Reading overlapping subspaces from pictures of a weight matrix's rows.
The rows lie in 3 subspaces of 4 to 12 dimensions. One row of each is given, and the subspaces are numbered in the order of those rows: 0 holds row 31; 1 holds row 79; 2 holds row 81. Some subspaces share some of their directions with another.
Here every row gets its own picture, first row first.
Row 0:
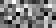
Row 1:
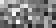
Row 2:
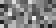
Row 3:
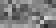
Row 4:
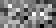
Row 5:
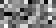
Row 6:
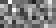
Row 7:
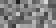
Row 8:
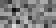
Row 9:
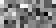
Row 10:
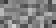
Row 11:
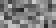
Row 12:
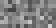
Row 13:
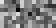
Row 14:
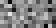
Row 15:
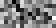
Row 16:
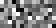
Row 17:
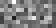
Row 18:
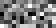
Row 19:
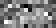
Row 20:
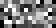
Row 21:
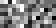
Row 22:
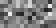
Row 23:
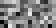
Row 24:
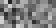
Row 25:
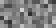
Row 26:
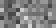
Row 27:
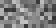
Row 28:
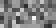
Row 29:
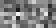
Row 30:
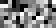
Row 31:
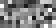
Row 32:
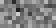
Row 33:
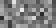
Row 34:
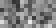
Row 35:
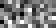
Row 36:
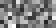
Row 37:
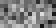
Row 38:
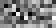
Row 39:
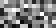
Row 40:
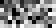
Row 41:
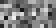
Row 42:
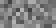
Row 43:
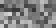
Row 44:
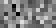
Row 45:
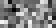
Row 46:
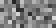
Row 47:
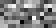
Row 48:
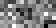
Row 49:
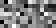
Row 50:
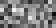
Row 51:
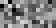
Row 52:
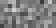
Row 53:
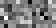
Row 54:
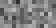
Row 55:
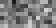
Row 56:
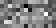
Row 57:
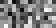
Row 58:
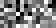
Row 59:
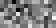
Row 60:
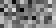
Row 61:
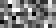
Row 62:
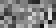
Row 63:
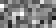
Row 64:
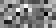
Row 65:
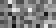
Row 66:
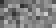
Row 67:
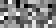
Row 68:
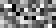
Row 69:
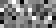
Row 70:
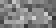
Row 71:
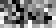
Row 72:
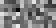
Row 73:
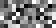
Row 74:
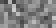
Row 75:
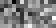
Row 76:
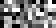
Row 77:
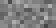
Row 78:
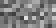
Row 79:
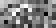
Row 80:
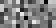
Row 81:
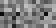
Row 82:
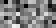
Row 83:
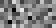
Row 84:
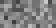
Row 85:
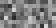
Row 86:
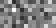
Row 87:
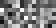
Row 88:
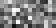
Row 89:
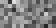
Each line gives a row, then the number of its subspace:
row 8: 1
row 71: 1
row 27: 2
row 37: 2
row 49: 2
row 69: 0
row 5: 0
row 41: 2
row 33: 0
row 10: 2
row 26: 2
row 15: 1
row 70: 1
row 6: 2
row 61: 0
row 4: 2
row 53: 2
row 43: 2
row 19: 1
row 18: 0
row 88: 1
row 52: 0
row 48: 2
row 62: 2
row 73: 0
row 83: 1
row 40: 1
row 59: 1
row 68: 2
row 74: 0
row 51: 0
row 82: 2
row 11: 0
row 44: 0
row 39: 0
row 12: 2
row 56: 1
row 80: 0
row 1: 1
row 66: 1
